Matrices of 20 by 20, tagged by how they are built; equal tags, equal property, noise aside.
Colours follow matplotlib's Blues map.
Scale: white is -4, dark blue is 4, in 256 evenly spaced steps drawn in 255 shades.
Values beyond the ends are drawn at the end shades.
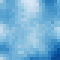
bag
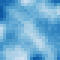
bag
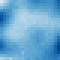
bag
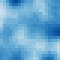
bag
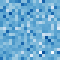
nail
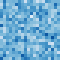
nail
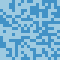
nail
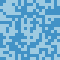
nail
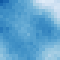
bag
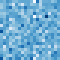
nail
